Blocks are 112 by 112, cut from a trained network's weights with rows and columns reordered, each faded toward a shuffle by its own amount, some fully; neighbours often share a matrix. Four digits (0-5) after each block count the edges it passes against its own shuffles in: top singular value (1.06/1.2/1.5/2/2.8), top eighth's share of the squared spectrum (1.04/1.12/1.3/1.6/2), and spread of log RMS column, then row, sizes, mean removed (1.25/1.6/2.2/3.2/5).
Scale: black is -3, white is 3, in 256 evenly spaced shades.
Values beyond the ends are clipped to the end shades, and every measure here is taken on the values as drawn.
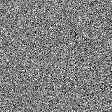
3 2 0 0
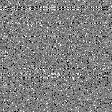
4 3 0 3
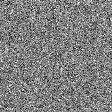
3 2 1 0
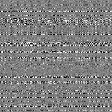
5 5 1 5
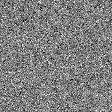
2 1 0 0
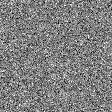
1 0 0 0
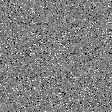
3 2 0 1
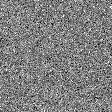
0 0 0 0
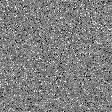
1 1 0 0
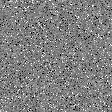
2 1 0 0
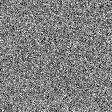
1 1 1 0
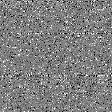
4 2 0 2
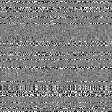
4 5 1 5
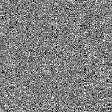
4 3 2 1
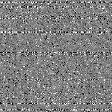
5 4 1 3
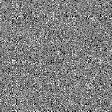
3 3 2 2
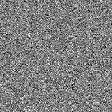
4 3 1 2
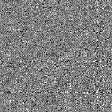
4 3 2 2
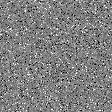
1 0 0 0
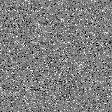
3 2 0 2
